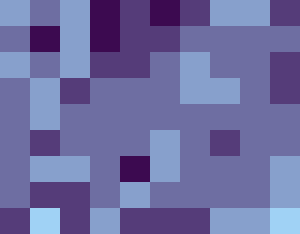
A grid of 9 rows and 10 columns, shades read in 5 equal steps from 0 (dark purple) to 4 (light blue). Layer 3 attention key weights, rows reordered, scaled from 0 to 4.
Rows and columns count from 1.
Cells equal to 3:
22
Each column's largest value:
3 4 3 3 3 3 3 3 3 4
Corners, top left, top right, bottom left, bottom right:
3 1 1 4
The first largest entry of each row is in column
1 3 1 2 2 6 2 5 2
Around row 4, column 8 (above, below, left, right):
2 2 3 2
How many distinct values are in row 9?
3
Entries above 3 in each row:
0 0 0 0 0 0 0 0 2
